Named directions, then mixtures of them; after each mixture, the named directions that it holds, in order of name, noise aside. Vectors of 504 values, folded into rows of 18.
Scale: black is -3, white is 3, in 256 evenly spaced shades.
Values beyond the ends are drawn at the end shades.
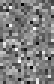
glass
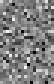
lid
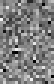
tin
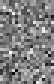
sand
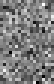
sand, tin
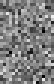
sand, tin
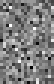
glass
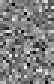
lid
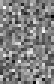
glass, sand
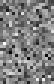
glass, sand, tin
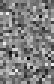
glass, lid, sand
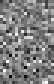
lid, tin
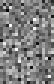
glass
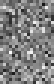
sand, tin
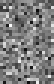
glass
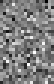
lid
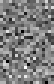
lid, tin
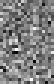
glass, tin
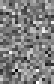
sand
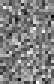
glass, sand, tin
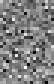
lid, tin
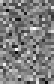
glass, lid, tin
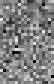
tin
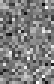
lid, sand, tin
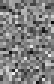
sand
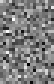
lid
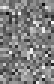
sand, tin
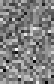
glass, lid, tin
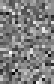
sand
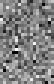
tin
